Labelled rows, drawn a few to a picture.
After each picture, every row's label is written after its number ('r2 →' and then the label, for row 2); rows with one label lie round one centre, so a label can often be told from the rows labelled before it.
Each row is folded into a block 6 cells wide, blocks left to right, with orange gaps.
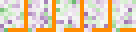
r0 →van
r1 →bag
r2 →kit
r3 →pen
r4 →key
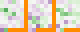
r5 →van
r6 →pen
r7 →van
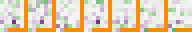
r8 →kit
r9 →kit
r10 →pen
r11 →kit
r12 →kit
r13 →van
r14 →van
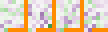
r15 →van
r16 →bag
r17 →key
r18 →pen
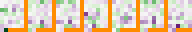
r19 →van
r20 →kit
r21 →kit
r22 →pen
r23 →key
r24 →kit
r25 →pen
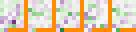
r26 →kit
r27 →van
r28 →van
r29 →pen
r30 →van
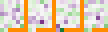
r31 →bag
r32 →kit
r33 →van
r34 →bag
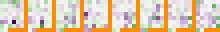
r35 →kit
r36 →kit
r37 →key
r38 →pen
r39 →bag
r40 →key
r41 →bag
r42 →bag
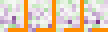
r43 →kit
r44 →pen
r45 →kit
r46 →kit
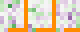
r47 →kit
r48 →van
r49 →bag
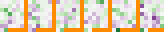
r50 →van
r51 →pen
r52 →key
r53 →kit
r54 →van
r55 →bag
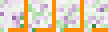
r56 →bag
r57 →van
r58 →key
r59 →key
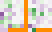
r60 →pen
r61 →van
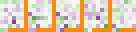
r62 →kit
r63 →pen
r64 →pen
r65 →bag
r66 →van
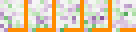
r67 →pen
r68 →key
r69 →key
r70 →key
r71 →van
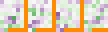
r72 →key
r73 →van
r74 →pen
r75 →key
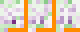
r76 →kit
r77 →kit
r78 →kit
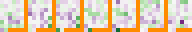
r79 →key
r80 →bag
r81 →bag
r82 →van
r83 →van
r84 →kit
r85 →kit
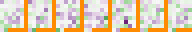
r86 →key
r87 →key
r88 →bag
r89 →bag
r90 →kit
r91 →key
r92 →key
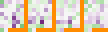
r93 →bag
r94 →kit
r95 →kit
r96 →kit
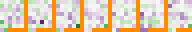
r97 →key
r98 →kit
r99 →bag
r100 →bag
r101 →pen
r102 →pen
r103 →bag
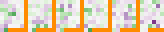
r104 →van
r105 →key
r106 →van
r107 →van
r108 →bag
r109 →kit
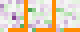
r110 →bag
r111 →van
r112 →van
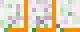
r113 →key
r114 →key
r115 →van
